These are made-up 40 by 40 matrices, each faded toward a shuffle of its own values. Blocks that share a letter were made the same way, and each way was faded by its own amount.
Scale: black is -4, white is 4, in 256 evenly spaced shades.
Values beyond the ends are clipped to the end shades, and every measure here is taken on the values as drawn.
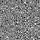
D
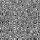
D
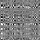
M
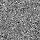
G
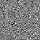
D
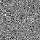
D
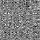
D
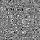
D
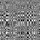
M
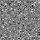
D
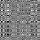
M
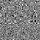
D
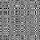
M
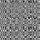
M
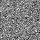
G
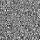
D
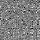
D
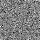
G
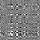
M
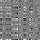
M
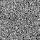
G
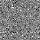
D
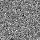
G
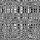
M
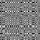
M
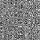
D
